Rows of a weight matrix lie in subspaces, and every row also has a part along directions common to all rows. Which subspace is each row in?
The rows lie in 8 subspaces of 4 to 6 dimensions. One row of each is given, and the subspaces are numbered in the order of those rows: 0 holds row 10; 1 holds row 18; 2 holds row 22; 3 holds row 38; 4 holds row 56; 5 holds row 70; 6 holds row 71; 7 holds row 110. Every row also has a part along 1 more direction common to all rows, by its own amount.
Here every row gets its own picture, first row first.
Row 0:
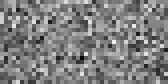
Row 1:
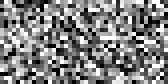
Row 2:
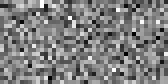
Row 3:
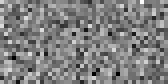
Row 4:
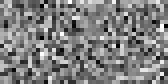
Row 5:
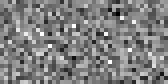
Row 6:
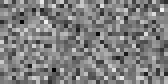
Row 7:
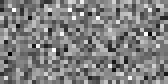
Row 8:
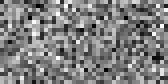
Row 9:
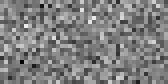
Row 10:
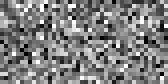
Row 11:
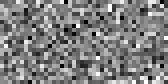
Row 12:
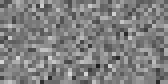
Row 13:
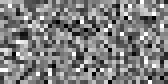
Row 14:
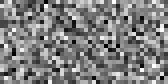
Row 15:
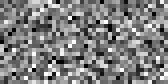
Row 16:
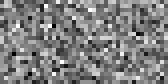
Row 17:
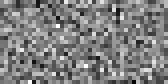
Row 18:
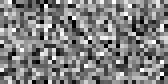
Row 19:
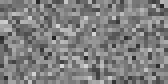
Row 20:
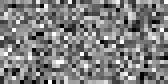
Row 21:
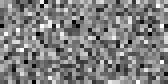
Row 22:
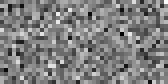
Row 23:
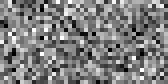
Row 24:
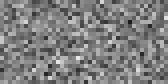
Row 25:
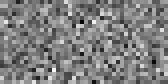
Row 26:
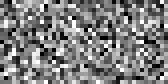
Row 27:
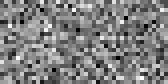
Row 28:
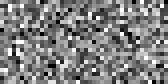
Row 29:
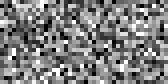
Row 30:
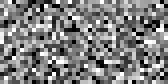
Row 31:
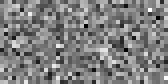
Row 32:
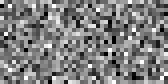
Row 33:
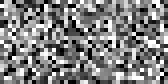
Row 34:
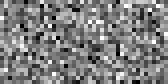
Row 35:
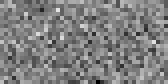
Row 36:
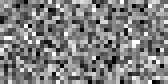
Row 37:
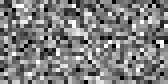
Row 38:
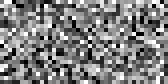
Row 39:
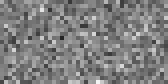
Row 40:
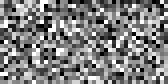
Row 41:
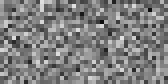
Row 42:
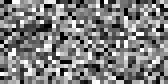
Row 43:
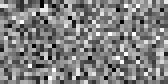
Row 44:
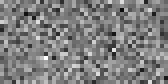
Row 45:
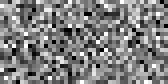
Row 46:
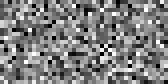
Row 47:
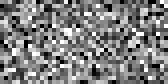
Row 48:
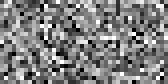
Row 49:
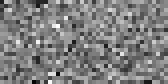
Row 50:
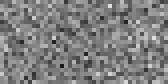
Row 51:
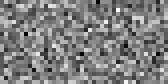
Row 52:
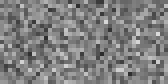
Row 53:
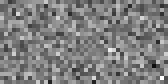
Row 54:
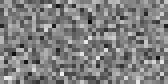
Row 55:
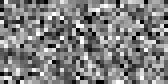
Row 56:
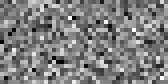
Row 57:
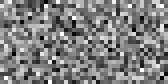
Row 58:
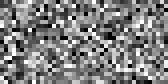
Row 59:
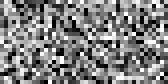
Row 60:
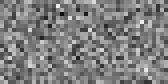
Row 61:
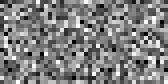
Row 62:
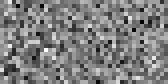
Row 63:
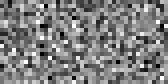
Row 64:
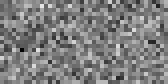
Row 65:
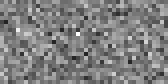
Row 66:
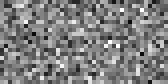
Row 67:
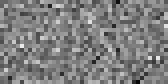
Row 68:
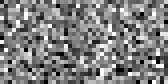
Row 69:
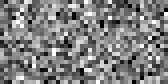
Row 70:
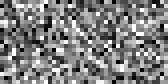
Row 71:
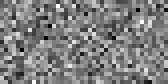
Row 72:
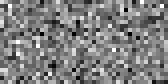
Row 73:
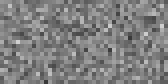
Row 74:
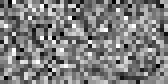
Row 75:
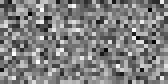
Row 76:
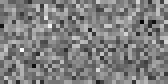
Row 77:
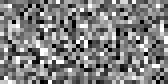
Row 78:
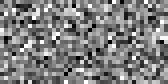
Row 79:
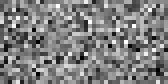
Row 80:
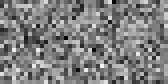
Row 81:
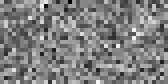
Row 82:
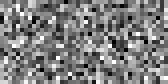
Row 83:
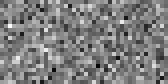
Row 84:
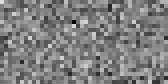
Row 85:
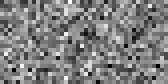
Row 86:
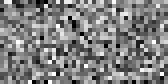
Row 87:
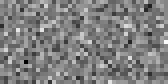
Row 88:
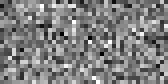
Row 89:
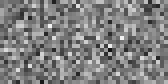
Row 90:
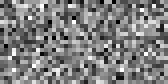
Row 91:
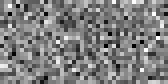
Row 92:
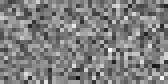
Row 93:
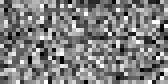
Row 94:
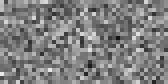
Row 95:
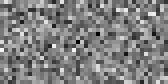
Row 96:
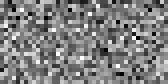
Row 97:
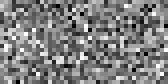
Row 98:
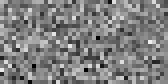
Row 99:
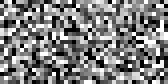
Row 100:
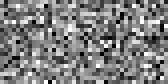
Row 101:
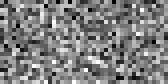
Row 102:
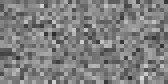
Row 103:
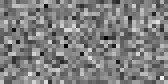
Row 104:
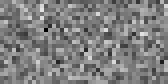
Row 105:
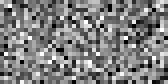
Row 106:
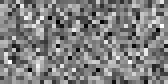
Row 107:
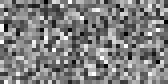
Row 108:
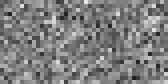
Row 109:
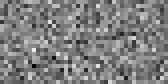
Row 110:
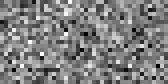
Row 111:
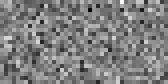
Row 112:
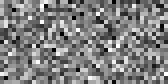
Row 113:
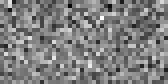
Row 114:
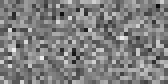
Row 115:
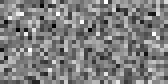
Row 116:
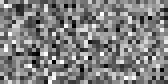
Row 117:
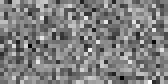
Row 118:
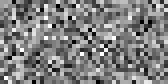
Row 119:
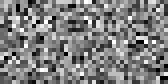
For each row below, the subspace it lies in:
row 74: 7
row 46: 6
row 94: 7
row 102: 7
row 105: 1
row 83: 3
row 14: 2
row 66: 4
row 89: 6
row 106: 2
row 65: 1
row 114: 6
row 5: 1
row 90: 5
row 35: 7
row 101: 5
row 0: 0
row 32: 2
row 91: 2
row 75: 0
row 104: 2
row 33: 2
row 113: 1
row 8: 3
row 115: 3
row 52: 4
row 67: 5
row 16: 5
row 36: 4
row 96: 0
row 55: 7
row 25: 3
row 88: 7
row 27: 3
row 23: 7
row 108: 2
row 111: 4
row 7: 0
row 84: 1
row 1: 7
